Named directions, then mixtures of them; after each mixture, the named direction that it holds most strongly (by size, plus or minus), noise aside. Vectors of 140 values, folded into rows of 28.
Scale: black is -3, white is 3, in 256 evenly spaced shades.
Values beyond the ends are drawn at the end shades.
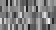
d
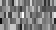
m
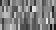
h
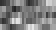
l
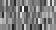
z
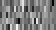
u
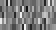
z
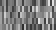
z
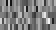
d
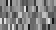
d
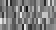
z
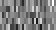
u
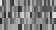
m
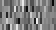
u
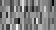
u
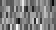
u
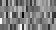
m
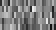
h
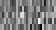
z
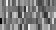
d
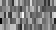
m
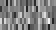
d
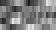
l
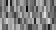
d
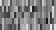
h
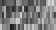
l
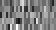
u
